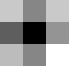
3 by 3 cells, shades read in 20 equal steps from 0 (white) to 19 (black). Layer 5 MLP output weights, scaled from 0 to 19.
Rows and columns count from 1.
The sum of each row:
17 39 14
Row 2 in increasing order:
8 12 19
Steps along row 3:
up down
